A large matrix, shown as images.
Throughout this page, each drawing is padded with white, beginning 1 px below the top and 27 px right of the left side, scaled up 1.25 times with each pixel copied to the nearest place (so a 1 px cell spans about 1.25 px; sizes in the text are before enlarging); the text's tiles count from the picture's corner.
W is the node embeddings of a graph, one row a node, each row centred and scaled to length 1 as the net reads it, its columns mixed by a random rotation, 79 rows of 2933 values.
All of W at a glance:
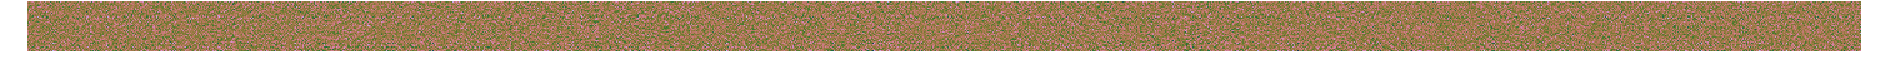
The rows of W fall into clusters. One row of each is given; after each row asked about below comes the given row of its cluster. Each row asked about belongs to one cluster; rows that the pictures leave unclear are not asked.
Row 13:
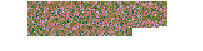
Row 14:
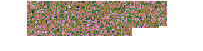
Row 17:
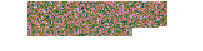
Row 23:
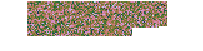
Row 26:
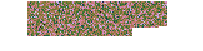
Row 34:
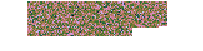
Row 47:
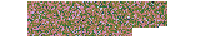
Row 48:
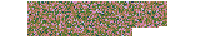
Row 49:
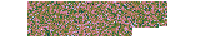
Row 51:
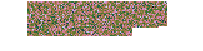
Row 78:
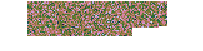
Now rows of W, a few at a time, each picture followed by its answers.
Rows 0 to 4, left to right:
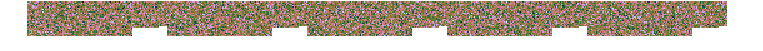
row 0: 14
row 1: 51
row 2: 13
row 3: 26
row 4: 26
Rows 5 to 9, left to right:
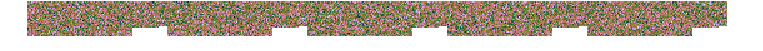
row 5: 47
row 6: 14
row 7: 48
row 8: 51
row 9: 13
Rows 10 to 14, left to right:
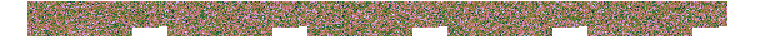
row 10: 49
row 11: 14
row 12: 17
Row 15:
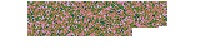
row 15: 34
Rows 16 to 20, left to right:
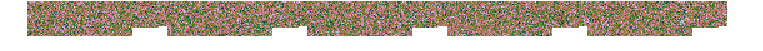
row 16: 51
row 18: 78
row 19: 49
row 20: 34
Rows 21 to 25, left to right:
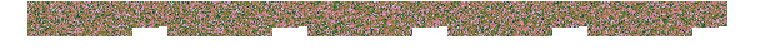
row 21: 48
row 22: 48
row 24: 23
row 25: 23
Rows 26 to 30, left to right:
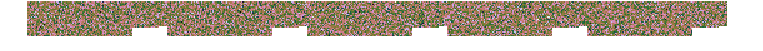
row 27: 26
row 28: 49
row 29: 47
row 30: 23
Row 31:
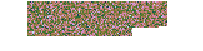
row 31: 48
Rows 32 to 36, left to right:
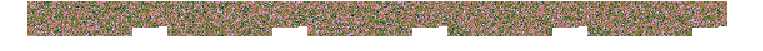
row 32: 14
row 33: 17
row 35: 13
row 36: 13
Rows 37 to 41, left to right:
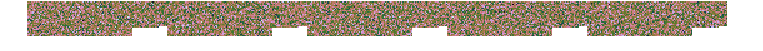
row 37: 47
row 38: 34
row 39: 48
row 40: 49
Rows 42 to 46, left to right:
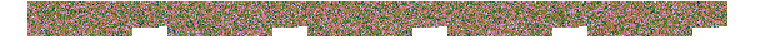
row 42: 49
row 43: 78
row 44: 13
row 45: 49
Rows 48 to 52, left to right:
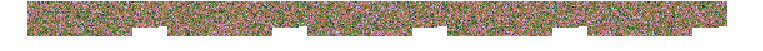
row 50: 78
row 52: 26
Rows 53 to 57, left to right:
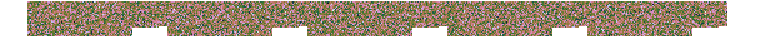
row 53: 23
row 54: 47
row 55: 48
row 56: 13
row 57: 49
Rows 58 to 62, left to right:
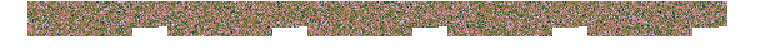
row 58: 34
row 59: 23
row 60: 34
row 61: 78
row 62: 26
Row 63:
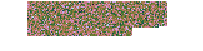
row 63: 49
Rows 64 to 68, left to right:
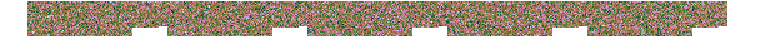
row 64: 48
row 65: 14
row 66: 78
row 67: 78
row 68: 48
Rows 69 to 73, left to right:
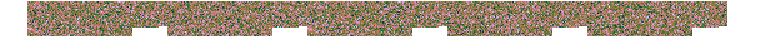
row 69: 34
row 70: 14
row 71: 34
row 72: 23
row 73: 23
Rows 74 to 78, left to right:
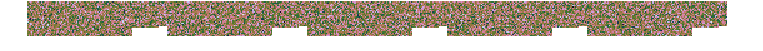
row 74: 34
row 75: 23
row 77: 51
